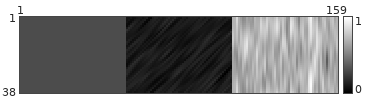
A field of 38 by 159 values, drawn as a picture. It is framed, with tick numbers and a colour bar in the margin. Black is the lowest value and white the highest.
It is made of 1 by 3 panels. Panel 1,1: low, flat. Panel 1,2: very low, slanting up to the right, faint in contrast. Panel 1,3: high, streaked downward.
